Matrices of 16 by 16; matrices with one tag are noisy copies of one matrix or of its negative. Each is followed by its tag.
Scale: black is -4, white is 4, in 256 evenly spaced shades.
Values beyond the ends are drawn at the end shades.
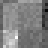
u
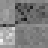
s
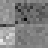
s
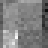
u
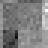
u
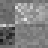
s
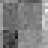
u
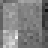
u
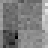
u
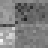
s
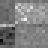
s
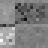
s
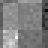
u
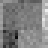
u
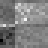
s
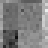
u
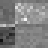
s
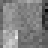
u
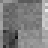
u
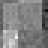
u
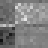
s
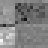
s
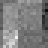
u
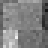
u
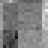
u
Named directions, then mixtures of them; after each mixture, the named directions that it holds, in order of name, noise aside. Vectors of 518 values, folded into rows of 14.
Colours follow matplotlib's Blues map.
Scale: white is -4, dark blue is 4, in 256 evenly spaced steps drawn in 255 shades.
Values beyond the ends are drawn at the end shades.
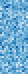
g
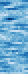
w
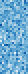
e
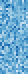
e, g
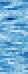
w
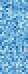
g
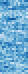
g, w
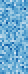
e, g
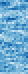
g, w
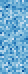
g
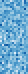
e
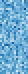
e, g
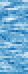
w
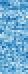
g, w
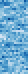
e, w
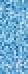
e, g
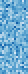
e, g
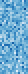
e, g
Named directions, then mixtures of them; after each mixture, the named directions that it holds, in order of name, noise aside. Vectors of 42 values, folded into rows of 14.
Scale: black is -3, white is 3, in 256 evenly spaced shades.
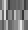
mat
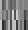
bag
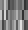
bag, mat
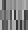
bag, mat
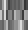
mat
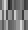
mat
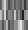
mat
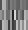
bag, mat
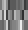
mat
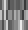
mat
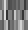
mat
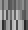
bag, mat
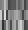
bag, mat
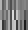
bag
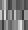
mat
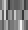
mat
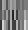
bag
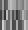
bag, mat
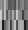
bag, mat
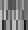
bag, mat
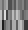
bag, mat
